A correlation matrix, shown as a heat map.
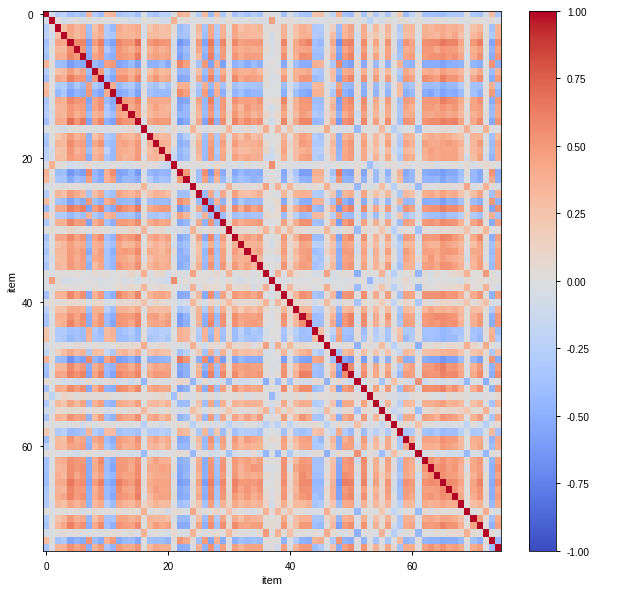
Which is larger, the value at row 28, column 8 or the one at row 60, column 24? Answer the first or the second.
the second
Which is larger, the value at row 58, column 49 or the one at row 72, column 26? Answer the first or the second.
the second
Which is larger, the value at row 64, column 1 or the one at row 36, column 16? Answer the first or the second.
the second
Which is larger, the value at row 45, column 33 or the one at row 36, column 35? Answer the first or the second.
the second
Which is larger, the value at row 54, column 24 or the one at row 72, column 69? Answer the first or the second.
the second
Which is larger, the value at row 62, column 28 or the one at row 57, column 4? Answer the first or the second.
the second
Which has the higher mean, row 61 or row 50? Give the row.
50
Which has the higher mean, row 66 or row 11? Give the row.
66
